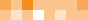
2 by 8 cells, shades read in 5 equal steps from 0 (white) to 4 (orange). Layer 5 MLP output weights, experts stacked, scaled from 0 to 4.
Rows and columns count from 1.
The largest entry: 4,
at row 1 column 3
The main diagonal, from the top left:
3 1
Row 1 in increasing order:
2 2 2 2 2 3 3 4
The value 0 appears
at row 2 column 4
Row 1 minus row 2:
1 1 2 2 0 1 0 1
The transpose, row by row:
3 2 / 2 1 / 4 2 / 2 0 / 2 2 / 2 1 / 2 2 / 3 2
